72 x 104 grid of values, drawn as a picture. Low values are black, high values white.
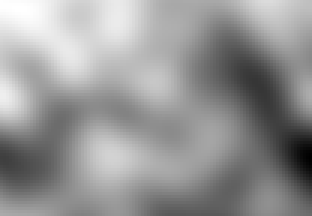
Histogram: bell-shaped. Ninth with the highest average: top left. Slope: up to the top left. Mirror symmetry: none. Lone odd cells: none.
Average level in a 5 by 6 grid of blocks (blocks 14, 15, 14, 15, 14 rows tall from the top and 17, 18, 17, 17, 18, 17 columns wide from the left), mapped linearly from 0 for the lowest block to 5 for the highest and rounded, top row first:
5 4 4 3 3 4
4 4 4 3 1 2
3 2 3 3 1 1
1 3 3 3 2 0
2 2 3 2 1 1
